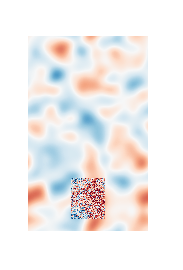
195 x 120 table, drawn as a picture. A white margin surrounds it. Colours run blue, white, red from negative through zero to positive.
On average the colour sits 50% of the way up the scale. The halves do not mirror each other. Values change most from cell to cell in the bottom middle. An odd patch, rougher than its surroundings, sits in the bottom middle.
